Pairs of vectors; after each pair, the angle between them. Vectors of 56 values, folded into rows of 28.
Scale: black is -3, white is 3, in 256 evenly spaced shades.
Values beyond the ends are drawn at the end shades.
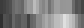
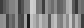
partly aligned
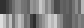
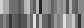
partly opposed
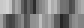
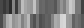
nearly opposite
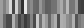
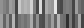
orthogonal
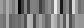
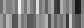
partly opposed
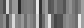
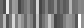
nearly parallel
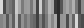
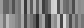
orthogonal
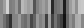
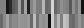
partly opposed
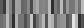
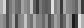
nearly opposite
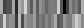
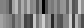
orthogonal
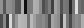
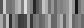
nearly opposite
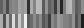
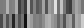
nearly opposite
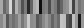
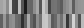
partly aligned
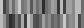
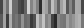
orthogonal
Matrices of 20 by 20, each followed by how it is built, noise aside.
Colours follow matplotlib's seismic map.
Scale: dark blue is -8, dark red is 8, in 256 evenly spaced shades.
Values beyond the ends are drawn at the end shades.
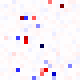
sparse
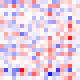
low rank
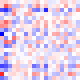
low rank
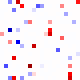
sparse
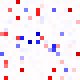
sparse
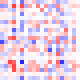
low rank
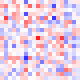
low rank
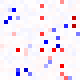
sparse
